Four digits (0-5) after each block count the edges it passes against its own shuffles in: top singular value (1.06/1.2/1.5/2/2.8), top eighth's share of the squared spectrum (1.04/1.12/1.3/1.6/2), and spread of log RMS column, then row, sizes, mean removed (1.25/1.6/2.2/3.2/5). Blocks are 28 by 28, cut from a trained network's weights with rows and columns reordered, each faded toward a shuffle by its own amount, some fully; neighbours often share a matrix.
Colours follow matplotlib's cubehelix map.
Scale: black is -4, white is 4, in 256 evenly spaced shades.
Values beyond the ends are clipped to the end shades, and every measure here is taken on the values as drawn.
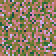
0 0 0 0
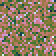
0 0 0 0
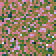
0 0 0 0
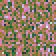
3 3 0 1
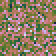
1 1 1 0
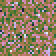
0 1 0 0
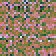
3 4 1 2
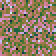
2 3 0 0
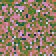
1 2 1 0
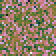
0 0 0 0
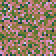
2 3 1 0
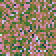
2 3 0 0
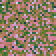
1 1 0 0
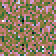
2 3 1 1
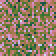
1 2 0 0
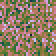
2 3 0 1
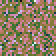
2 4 1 1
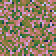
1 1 0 0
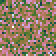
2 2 0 0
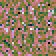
3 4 1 1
